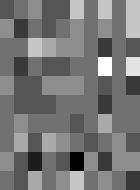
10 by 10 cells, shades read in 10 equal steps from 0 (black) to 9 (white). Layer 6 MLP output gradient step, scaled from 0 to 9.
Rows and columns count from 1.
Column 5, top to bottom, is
3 4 5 3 5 4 4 5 3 5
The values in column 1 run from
3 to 5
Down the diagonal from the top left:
3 2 7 3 5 4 4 4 5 2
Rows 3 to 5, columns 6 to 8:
5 4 2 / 4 4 9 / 5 4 3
